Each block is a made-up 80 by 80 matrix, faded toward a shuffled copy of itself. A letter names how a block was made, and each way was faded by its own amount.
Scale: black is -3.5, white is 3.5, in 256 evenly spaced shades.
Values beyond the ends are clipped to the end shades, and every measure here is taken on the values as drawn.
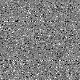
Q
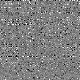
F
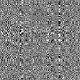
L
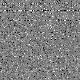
Q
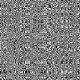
L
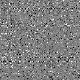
F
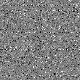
Q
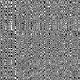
L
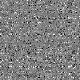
F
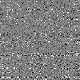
F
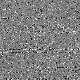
Q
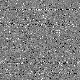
Q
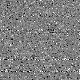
Q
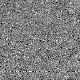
Q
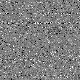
Q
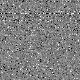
Q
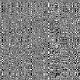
L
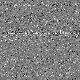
Q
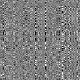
L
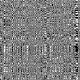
L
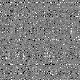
F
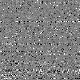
F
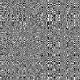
L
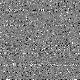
Q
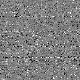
F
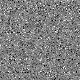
Q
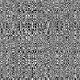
L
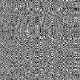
L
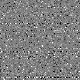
F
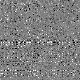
F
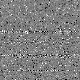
F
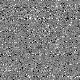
Q
